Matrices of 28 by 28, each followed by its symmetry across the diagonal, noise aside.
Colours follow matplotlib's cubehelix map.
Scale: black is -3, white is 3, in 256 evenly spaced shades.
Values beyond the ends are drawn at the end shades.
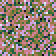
symmetric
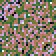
symmetric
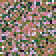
symmetric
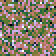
neither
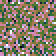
neither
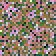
symmetric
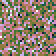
neither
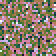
neither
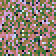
neither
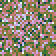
symmetric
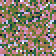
neither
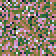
antisymmetric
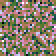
antisymmetric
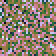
neither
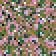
antisymmetric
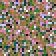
antisymmetric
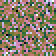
neither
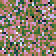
antisymmetric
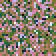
antisymmetric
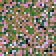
symmetric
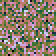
neither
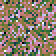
antisymmetric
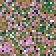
antisymmetric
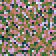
antisymmetric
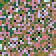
symmetric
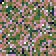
symmetric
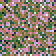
antisymmetric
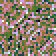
symmetric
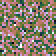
neither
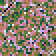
symmetric
